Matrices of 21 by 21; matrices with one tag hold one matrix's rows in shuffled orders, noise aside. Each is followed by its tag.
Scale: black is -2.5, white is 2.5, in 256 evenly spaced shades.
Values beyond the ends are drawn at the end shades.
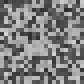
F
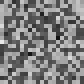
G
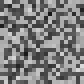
G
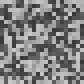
F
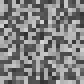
G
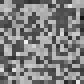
F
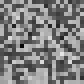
F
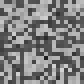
F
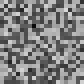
G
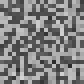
G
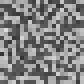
G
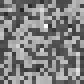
F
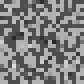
G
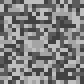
F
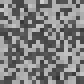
G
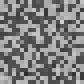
G
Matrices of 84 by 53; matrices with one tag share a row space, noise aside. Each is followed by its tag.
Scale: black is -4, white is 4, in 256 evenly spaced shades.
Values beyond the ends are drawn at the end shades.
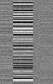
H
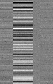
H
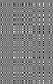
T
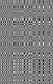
T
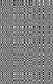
T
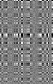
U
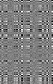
U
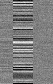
H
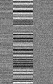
H
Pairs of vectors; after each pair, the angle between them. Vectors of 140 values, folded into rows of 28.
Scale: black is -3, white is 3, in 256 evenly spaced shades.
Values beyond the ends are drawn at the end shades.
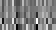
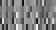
nearly opposite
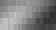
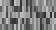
orthogonal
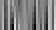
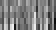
nearly opposite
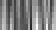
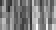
nearly parallel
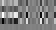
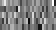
partly aligned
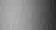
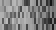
partly aligned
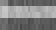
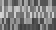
partly aligned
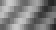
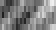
nearly opposite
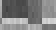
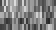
partly opposed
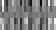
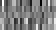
nearly parallel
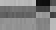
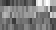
nearly opposite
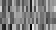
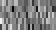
partly opposed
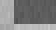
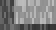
nearly opposite
